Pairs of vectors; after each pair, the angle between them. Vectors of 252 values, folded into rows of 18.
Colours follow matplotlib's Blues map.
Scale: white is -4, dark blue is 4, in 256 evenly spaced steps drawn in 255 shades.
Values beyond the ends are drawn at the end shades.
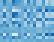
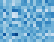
nearly opposite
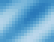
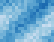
nearly parallel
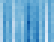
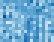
partly aligned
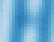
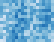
partly aligned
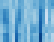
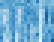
nearly opposite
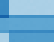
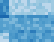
nearly parallel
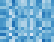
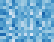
nearly parallel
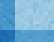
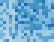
partly opposed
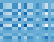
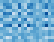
nearly opposite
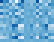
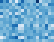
nearly parallel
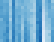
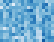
partly opposed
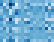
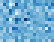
nearly opposite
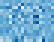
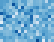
partly opposed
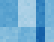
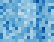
partly aligned
